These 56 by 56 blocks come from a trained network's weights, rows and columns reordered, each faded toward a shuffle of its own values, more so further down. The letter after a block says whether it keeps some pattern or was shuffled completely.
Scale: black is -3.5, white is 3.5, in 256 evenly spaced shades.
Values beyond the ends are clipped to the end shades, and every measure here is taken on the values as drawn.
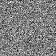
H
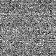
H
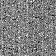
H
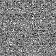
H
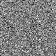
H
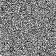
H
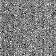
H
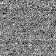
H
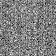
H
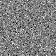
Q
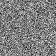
Q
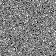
Q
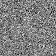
Q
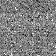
H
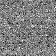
H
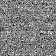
H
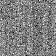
H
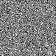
Q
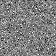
Q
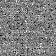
H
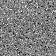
Q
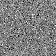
Q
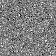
Q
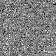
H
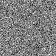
Q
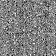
H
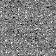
H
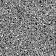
Q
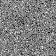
Q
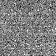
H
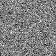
H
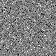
Q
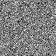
H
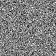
Q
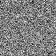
H
